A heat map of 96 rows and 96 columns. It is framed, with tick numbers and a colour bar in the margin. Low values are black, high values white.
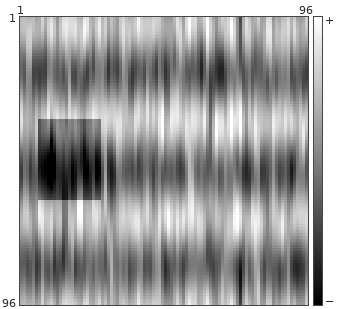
Ninth with the lowest average: middle left. Stripes: horizontal, repeating 3 times. Odd patch: lower, in the middle left.
